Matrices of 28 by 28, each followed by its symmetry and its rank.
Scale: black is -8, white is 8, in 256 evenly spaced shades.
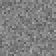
neither, full rank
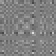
symmetric, rank three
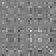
symmetric, rank three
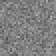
neither, full rank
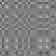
symmetric, rank two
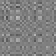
symmetric, rank two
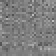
neither, rank five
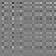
neither, rank one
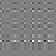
neither, rank one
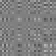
symmetric, rank two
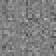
neither, rank five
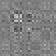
symmetric, rank three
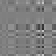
neither, rank one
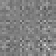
symmetric, rank three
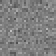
neither, rank five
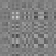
symmetric, rank two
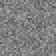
neither, full rank
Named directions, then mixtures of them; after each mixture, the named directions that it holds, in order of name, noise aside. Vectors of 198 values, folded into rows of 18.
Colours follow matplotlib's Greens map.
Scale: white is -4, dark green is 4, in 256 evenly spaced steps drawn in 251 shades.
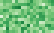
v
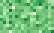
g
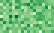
g, v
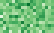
g, v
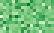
g, v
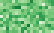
v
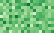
g, v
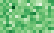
g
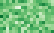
v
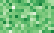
g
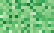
g, v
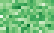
v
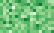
g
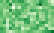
g, v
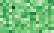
g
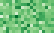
g, v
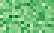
g, v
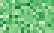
g, v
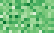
g, v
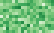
v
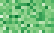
g, v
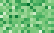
g, v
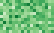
g, v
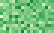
g, v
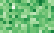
g
